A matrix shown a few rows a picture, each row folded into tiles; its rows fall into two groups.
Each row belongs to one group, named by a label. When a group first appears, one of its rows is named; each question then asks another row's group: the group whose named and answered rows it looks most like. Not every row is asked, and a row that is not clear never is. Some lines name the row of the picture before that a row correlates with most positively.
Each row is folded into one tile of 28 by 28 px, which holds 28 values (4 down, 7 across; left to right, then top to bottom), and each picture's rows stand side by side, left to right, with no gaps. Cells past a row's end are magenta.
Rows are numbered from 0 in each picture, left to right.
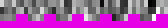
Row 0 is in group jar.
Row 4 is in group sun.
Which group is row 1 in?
jar
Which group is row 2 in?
sun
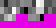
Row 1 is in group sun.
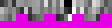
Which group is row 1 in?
sun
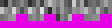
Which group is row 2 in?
sun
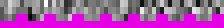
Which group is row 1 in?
sun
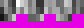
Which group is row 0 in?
sun
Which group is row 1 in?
sun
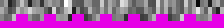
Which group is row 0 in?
sun
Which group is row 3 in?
sun
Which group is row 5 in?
sun
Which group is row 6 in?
sun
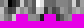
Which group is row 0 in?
sun
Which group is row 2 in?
sun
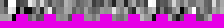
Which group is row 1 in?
jar
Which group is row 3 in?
sun
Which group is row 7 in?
sun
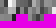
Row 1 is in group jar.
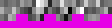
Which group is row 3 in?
jar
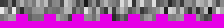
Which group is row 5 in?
jar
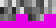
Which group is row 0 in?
jar
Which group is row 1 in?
sun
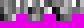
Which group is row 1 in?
jar
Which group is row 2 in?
sun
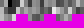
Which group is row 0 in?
sun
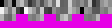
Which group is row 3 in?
sun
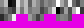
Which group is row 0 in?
sun
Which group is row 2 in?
jar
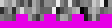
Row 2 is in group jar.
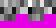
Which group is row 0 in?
jar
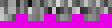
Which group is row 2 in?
jar
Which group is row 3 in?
jar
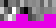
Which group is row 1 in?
sun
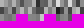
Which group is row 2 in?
jar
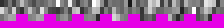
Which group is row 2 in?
jar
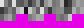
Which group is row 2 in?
sun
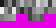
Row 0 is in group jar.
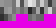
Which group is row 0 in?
sun
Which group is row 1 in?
jar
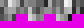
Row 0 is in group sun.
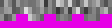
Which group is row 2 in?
jar
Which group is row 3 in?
jar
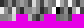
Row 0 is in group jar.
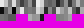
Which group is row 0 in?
jar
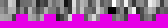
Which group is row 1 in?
sun
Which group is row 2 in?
sun
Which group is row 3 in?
jar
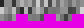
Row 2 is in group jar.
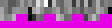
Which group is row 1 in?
sun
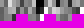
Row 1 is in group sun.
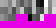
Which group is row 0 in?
jar
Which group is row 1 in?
sun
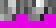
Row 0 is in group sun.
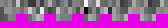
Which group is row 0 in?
sun
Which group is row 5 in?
sun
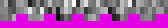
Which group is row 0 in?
sun
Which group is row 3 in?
jar
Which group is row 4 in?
sun
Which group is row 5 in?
jar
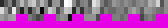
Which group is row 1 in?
jar
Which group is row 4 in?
jar
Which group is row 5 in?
sun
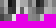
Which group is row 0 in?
sun
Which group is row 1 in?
sun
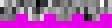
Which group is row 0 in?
jar
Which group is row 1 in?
sun
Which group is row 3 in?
sun
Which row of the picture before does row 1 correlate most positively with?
1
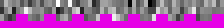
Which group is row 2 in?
jar
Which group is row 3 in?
sun
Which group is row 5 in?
sun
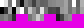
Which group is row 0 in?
jar
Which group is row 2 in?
sun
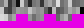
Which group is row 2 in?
jar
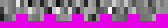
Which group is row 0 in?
sun
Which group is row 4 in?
jar
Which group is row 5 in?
sun
